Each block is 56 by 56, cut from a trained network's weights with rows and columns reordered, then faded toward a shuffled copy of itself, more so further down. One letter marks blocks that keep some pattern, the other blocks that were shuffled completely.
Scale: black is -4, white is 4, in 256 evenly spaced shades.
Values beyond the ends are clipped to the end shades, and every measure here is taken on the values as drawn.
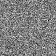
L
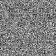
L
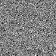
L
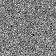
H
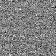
L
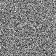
H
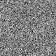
H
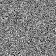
L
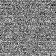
L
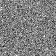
H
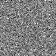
L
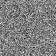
L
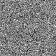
L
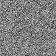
H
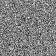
H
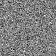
H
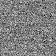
L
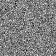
H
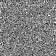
H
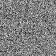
H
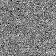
L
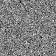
H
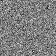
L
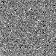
L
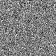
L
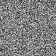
H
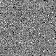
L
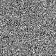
L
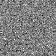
L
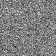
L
